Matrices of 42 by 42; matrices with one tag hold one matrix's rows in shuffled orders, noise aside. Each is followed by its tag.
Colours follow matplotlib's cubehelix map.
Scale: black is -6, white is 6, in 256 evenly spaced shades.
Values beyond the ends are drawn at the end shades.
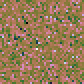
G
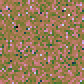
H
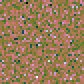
G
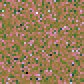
G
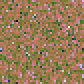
H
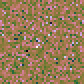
G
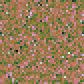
H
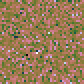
G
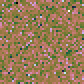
H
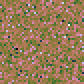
H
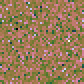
H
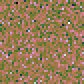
H
